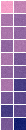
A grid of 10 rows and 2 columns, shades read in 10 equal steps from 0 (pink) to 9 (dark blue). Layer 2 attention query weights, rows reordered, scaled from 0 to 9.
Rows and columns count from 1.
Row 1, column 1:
0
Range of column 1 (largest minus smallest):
7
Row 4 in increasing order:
3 4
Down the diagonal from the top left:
0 4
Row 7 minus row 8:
-2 1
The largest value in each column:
7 9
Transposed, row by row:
0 3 3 4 3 4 3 5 7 5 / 2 4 4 3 5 5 7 6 6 9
